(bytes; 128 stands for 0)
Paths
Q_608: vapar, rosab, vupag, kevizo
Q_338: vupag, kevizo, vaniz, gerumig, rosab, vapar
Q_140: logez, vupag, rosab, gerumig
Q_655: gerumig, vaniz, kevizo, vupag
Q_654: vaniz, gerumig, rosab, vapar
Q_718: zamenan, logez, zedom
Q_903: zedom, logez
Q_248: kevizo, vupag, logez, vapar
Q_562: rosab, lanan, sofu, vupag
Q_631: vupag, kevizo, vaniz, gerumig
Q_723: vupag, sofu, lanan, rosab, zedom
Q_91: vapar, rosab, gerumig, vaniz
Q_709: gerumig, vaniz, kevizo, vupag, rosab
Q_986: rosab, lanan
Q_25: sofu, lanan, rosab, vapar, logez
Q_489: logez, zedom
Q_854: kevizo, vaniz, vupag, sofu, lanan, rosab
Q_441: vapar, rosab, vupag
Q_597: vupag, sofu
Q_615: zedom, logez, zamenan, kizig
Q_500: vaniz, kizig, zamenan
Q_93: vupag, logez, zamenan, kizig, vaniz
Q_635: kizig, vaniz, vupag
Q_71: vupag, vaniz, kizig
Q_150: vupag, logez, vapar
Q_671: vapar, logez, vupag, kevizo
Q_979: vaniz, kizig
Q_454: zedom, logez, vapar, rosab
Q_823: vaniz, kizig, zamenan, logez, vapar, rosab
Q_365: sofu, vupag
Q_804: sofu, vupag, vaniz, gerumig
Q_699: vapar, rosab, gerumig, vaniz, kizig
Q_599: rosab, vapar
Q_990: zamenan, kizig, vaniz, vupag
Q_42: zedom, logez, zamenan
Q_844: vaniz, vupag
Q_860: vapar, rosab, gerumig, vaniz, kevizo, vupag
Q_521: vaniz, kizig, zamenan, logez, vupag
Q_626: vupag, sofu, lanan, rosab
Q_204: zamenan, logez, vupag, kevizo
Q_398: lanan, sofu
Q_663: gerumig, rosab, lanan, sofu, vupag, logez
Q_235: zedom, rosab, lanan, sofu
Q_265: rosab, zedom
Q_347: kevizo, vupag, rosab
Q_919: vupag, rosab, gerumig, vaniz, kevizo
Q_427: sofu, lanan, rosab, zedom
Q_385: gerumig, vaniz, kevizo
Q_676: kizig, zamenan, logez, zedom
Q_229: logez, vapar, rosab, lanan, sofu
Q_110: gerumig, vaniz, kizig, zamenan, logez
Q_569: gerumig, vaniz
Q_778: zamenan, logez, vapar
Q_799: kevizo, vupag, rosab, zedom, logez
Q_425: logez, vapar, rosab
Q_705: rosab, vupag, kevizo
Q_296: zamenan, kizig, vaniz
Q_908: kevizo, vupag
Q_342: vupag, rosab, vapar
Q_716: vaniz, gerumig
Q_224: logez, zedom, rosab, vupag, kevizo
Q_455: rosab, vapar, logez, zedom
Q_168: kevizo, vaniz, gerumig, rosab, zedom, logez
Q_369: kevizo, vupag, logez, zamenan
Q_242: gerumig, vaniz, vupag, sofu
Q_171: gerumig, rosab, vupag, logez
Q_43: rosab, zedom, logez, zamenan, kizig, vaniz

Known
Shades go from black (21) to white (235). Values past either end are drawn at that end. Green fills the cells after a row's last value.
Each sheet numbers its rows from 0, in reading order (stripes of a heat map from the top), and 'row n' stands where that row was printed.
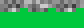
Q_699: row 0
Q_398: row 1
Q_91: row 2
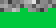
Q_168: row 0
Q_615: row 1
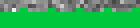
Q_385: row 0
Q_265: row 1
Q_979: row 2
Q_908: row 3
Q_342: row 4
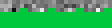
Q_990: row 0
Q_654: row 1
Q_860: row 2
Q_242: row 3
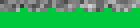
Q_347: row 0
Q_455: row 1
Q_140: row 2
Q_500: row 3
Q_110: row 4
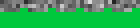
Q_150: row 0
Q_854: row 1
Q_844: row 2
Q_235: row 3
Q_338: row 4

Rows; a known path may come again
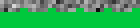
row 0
Q_25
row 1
Q_635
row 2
Q_338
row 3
Q_778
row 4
Q_631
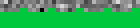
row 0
Q_454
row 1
Q_204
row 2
Q_521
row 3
Q_342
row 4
Q_235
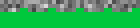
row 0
Q_91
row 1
Q_427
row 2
Q_71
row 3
Q_979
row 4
Q_908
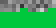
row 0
Q_705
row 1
Q_699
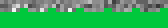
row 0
Q_663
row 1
Q_171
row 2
Q_569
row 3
Q_265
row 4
Q_919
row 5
Q_608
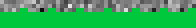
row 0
Q_110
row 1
Q_718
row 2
Q_229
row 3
Q_844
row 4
Q_716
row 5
Q_93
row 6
Q_296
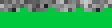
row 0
Q_369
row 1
Q_671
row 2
Q_43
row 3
Q_676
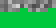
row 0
Q_562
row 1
Q_455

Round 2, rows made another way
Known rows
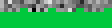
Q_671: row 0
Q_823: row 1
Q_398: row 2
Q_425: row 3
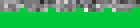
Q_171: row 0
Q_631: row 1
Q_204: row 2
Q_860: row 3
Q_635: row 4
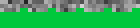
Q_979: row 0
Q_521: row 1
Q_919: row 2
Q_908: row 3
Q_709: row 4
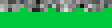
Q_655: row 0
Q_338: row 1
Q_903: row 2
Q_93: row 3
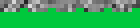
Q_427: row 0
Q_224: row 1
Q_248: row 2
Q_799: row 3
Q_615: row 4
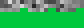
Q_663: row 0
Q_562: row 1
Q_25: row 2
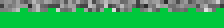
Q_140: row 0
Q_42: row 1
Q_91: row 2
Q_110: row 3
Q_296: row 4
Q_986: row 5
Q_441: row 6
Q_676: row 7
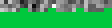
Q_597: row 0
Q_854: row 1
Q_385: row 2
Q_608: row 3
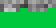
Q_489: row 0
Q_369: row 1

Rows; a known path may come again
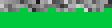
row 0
Q_705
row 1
Q_654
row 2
Q_663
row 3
Q_296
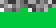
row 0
Q_990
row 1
Q_699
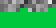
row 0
Q_265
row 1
Q_43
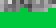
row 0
Q_204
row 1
Q_140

